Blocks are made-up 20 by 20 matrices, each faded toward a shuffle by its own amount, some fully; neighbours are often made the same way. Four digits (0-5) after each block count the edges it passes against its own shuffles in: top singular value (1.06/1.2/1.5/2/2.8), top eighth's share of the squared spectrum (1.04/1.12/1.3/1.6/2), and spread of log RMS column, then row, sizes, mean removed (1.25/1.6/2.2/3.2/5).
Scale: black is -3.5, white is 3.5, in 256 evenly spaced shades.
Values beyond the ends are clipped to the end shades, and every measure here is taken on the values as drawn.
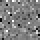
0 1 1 0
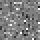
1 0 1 0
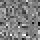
2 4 2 2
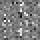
2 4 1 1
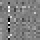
3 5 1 0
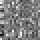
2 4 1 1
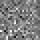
2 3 0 0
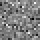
0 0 0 0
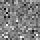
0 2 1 0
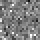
0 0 0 0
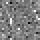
1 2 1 0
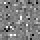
0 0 0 0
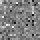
1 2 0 0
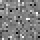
1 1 0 0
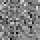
2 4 0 1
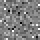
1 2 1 0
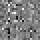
2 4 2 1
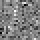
2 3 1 1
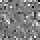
2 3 0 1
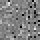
2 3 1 0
